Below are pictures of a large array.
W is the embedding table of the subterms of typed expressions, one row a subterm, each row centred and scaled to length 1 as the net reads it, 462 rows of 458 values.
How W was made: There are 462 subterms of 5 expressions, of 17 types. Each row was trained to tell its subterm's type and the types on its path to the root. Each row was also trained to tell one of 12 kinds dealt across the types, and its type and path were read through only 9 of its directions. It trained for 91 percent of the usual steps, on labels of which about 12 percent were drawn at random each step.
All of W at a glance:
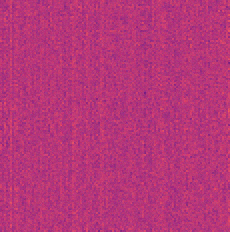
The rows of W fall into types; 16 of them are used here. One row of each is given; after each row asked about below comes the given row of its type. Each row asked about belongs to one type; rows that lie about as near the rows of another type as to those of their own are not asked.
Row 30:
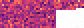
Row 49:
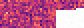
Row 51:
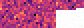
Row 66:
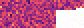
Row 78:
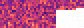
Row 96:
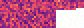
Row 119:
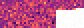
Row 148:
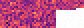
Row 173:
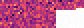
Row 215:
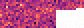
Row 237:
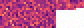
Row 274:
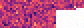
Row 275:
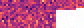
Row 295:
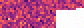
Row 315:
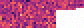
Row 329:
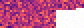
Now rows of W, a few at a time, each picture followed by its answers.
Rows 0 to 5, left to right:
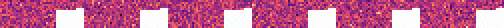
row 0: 215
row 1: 315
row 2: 78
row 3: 173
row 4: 329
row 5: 78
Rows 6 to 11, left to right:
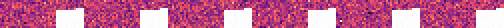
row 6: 119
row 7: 173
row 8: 148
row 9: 329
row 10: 274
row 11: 148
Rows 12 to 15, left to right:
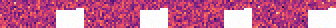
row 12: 315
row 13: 274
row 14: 215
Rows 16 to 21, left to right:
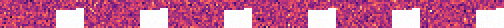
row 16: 315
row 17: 237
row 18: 148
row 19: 78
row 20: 274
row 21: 66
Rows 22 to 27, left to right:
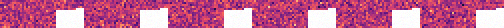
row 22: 78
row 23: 96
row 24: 49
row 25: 274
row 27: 49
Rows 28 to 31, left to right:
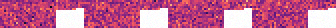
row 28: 119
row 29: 119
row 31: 96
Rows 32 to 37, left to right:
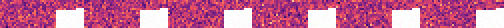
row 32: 295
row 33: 329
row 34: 30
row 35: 237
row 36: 295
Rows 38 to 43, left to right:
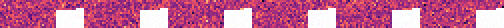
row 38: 274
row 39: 237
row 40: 96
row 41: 30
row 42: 96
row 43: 119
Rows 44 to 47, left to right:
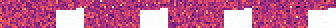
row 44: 215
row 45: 315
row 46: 51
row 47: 315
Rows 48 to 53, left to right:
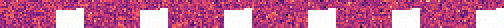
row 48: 49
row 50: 78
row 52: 49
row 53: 96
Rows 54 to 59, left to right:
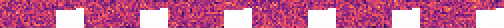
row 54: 66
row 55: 51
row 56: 295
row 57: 78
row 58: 66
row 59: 49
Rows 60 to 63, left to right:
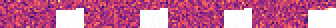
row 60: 274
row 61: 78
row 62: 148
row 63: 78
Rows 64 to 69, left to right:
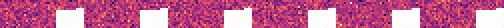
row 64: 119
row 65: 51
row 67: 148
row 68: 315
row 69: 173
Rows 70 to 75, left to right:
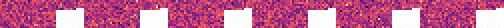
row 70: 51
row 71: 215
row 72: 119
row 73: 66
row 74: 237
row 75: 66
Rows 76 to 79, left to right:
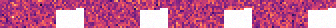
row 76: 66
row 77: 148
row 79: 51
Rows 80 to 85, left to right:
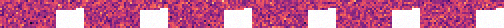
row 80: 30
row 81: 30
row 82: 30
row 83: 237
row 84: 78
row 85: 315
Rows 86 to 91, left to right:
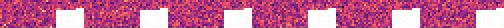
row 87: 275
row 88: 173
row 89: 49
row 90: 274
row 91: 96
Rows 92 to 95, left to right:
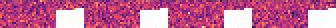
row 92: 295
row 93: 148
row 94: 119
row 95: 96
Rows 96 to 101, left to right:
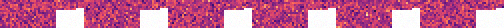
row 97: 275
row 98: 275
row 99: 274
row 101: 329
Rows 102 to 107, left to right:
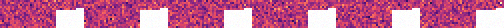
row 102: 148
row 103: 275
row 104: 329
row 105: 148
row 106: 173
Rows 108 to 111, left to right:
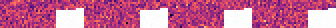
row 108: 237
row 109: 315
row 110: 30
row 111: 51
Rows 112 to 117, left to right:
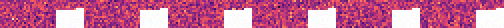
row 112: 78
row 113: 295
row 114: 49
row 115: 215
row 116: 173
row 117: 51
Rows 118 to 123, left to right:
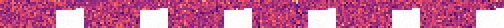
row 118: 66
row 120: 274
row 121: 275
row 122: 215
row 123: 274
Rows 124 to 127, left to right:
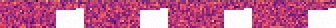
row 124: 30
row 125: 51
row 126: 119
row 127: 148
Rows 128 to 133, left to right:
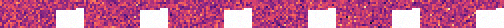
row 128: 96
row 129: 148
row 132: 315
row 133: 119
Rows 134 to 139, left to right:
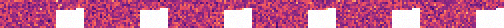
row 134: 237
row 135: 173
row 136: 119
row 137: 96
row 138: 66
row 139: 329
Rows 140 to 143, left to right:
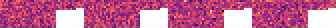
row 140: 51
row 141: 148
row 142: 315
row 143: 237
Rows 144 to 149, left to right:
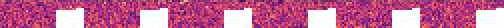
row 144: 173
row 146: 295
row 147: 51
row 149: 78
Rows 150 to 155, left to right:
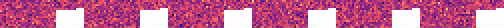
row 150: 329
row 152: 119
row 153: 96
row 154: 295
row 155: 237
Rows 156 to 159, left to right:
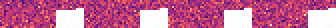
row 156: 329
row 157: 78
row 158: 148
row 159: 119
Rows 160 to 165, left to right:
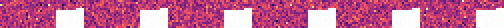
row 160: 237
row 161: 274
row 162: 275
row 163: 96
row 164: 274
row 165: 329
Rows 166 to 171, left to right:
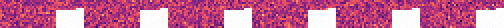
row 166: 295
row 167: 119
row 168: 49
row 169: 96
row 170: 30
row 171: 51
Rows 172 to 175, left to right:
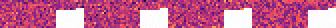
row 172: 119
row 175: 66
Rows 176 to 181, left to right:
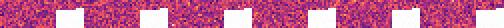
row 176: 30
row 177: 49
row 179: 148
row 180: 30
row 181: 274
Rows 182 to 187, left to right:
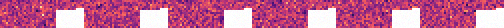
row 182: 215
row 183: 275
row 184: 78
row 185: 275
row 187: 78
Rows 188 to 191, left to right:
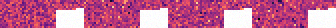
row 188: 49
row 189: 315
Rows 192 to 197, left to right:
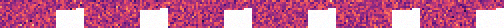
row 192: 119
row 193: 215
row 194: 78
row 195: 30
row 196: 49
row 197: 173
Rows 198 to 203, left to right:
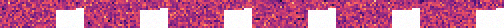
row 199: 51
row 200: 96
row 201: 315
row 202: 96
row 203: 329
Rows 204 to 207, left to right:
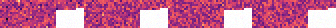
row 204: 66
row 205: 30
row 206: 274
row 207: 66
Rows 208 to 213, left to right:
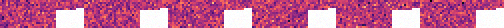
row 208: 51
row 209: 295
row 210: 30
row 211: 30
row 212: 315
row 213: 275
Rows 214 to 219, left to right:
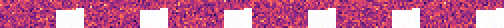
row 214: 173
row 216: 237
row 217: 30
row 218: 173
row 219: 96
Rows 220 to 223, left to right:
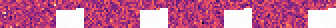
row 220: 274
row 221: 173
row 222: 78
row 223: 49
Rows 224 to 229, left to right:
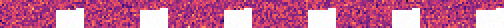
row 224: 274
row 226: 78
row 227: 148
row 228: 49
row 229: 315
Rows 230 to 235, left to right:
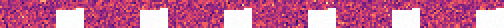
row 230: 315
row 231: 78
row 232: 66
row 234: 215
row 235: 274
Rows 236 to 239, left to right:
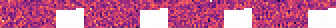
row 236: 295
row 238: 237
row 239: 315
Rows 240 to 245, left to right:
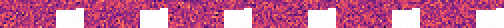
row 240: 78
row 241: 96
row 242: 329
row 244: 237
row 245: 329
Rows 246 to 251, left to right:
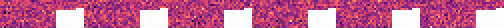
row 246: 173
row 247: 295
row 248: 66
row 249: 49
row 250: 51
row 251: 51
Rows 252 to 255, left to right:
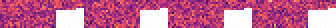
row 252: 96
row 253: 274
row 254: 329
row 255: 96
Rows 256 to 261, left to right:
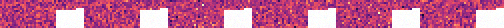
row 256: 173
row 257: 173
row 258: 119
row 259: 274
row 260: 51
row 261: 30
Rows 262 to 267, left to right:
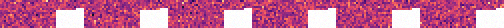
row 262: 148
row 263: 49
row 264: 315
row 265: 49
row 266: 51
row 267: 66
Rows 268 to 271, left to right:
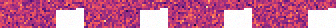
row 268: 295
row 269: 96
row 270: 315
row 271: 173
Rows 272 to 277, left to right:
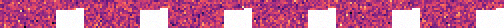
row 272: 96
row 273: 78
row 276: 148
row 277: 173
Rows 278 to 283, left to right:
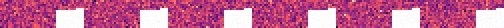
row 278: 96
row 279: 66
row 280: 275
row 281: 148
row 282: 78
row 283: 329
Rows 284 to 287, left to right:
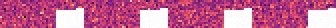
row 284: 329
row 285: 49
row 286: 295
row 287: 315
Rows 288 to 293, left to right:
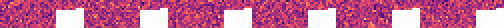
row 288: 30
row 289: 148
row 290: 275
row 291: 30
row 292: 96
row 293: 315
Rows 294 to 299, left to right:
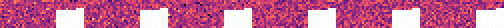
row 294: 237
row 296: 237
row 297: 295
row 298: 78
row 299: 215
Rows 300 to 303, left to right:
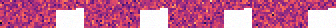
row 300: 329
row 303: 148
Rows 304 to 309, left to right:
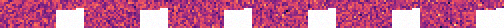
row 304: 30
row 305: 30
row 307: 148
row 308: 119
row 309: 51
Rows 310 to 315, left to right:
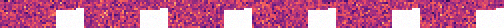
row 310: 119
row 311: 51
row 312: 275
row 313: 49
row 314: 215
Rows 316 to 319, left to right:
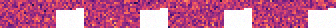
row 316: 49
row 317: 215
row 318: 30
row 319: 329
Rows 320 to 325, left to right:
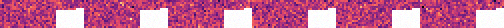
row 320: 96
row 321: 96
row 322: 215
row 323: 275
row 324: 274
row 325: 237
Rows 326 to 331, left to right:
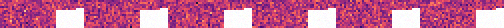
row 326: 49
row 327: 329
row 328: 51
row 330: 173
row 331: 49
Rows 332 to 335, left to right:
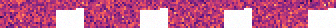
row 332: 295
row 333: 173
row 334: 329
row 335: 215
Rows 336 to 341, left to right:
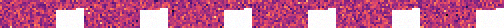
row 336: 49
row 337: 96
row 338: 329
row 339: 66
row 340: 78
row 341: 315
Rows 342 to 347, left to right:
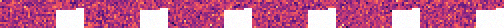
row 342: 49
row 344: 274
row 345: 275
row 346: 78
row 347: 30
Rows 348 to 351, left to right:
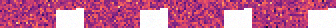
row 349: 148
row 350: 66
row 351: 49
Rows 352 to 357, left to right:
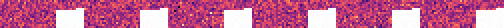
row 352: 173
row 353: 274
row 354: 51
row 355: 148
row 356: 295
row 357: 274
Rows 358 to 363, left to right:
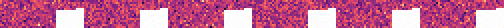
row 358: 66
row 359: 173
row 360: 274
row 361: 96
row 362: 295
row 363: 148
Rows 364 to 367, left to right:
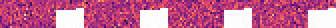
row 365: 237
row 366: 78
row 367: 275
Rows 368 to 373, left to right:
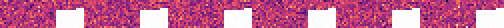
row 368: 275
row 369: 295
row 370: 49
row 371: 275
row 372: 295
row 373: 66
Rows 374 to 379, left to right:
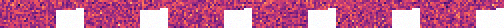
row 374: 66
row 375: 30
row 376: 49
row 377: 30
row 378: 173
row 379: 51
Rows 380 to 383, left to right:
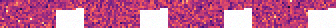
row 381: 49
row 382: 237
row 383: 315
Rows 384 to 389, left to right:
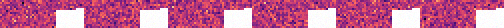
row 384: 315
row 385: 49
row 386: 78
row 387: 51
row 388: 148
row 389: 295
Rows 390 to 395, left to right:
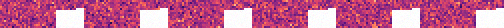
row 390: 274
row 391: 173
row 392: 295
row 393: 148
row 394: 66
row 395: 96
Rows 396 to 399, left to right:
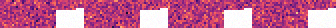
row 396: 315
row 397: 30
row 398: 51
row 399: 49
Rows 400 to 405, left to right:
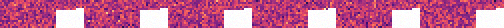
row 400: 96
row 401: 51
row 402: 49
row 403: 119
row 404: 148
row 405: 237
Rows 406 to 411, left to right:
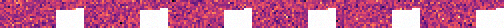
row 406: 237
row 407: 51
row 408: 329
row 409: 30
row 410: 66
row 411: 51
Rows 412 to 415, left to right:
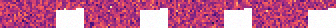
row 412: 173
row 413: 148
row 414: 237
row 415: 148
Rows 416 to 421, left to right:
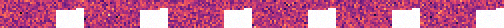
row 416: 173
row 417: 173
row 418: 49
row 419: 78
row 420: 329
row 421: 275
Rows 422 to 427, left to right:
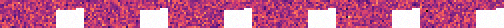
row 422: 78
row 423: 173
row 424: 148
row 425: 329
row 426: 315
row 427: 51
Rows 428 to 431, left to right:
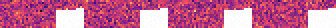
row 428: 275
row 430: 237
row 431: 148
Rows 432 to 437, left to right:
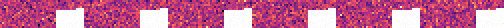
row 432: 215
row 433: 49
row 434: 78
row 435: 295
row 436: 148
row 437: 274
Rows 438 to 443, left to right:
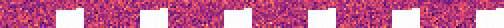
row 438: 295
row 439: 78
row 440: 30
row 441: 237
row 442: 78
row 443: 329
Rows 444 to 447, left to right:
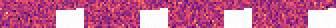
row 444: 96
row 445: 96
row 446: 295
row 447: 78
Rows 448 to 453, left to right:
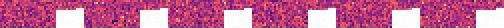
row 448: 173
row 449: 51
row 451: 78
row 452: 96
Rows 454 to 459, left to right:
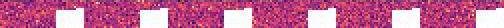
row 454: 329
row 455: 148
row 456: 96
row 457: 215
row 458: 173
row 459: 119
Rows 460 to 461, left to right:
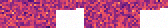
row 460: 329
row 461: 49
